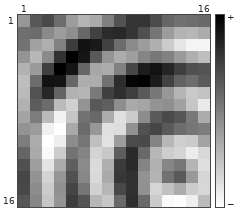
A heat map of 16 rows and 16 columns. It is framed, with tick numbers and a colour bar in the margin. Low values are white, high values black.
Mirror symmetry: none. Ninth with the lowest average: bottom right. Rings: centred on the bottom right. Odd rows or columns: none.
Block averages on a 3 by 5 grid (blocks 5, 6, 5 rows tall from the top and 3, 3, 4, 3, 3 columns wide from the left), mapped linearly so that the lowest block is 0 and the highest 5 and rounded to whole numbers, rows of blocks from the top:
3 5 4 4 2
2 2 3 4 2
2 3 3 1 0
